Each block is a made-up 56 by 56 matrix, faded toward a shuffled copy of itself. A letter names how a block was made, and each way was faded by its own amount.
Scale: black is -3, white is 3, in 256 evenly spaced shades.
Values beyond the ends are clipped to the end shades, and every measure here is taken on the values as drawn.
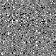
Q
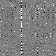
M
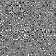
Q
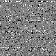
Q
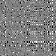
M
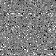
Q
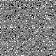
Q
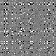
M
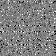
Q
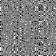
M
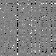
M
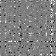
M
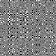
M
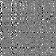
M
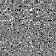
Q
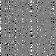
M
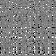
M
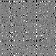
M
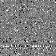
Q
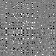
M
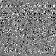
Q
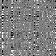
M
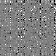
M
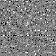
Q
